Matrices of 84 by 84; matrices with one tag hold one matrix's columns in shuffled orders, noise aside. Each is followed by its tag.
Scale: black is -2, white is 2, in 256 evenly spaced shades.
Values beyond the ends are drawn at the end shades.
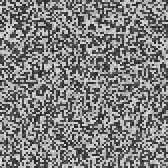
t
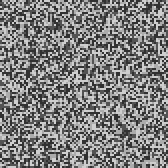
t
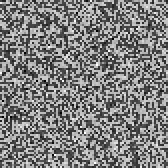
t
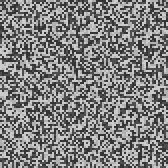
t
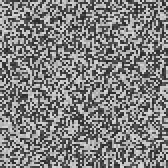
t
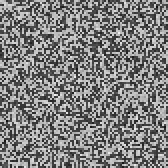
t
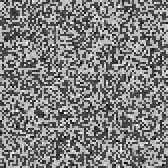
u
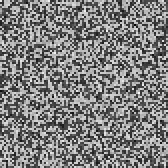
u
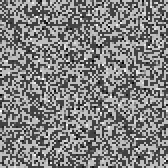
u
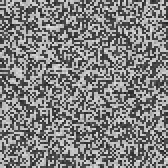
u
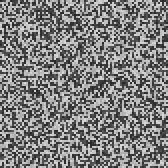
u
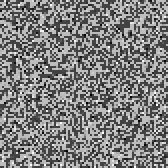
t
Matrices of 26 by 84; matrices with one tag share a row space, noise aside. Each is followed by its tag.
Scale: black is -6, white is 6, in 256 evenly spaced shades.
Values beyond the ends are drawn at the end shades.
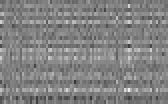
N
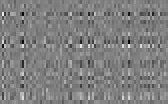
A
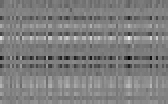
N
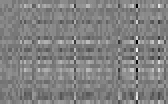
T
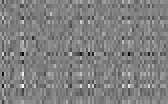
A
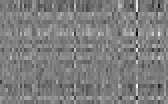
T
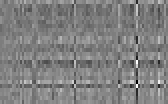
T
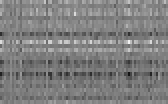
N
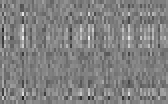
A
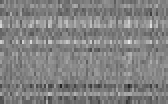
N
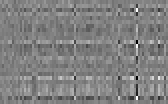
T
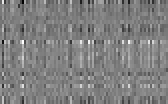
A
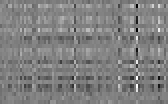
T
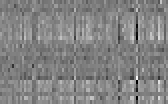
T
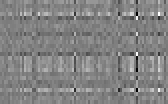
T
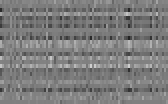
N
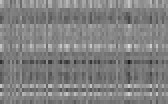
N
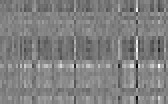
T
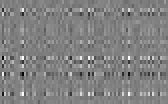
A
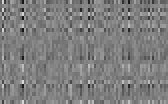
A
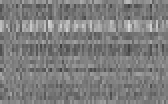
N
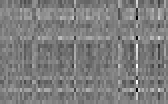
T
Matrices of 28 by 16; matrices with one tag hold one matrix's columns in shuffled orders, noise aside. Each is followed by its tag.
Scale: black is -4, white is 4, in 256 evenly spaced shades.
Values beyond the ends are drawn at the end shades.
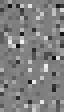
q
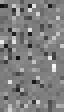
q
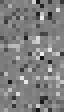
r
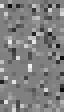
q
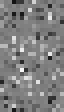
r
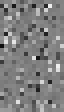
q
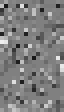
q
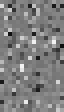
q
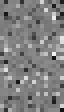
r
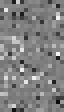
r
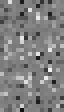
r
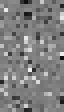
r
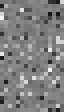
r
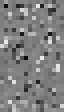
q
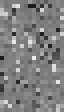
q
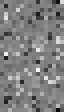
r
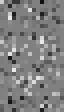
r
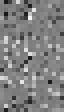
r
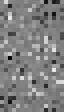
r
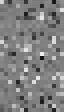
r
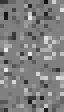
r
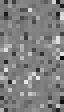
r
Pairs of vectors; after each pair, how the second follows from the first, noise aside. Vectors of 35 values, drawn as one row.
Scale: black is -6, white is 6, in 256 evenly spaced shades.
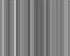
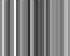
scaled up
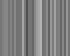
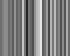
scaled up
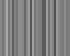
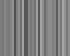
reversed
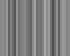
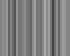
copied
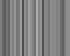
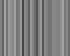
sign-scrambled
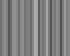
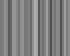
copied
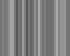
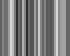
scaled up
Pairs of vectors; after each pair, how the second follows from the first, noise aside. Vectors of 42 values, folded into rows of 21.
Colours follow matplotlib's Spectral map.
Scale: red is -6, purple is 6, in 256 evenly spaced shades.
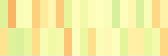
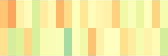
sign-scrambled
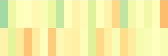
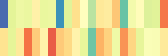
scaled up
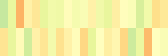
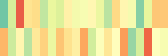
scaled up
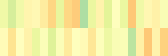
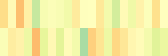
reversed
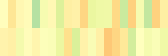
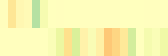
partly zeroed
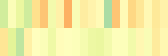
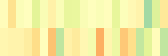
reversed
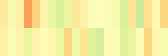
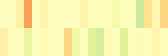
partly zeroed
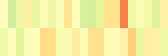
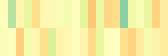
sign-scrambled
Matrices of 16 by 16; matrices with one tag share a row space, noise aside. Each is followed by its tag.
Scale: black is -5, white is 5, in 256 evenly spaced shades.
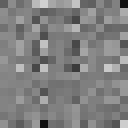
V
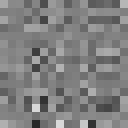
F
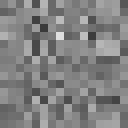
F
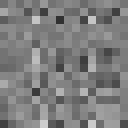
F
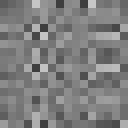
F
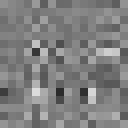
F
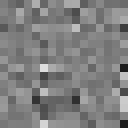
V
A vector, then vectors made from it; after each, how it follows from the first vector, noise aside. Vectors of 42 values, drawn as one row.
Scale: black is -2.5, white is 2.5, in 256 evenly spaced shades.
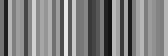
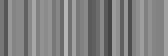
shrunk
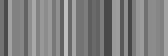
shrunk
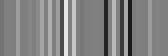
partly zeroed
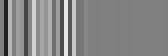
partly zeroed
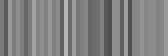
shrunk
